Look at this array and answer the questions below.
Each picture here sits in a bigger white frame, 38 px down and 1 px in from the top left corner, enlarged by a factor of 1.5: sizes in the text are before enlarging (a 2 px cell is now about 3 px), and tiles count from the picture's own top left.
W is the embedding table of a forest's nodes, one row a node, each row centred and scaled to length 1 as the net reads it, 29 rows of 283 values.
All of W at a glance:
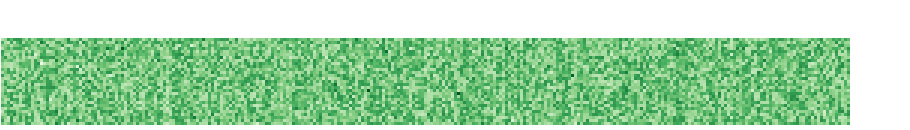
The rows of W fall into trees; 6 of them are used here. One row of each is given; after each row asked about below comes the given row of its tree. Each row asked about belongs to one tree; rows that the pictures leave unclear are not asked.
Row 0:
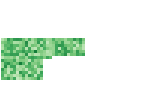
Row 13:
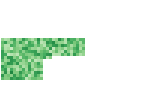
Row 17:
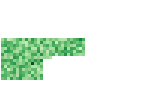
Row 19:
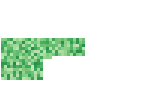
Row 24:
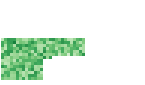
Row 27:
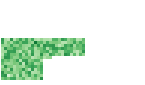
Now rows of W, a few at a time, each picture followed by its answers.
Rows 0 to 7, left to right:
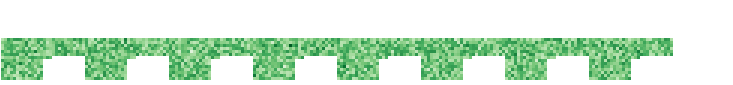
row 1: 27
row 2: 13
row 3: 0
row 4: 27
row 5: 27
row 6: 24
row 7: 19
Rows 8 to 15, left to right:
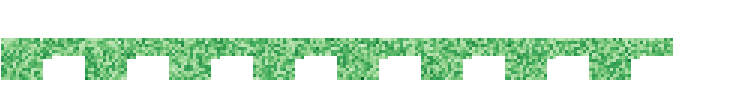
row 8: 13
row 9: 13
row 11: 24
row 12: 27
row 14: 17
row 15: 17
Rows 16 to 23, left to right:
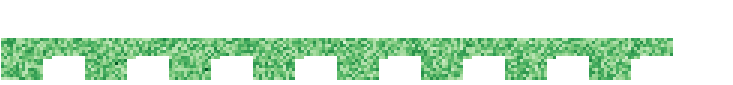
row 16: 24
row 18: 19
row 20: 19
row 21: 13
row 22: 19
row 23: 13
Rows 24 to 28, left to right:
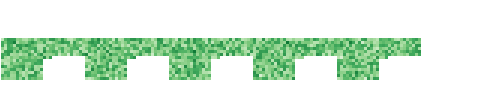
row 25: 24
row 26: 27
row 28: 19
